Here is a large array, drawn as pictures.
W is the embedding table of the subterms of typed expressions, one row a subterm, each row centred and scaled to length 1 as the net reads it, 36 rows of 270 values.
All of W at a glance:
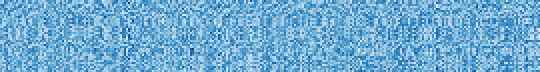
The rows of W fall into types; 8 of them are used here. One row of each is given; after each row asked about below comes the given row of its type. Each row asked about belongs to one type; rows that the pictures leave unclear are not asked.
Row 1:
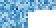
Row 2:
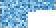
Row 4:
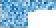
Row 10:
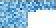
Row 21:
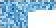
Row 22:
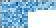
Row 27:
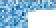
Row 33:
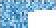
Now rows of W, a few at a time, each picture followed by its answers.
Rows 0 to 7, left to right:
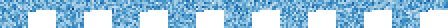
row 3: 33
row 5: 21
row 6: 22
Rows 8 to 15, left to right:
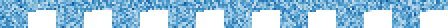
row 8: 33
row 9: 10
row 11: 10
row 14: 2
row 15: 1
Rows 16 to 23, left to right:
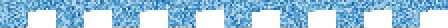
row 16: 10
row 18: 2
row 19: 22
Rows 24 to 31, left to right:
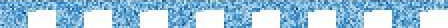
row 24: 4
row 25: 4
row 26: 21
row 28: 1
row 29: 1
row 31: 27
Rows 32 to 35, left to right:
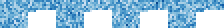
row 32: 10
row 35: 1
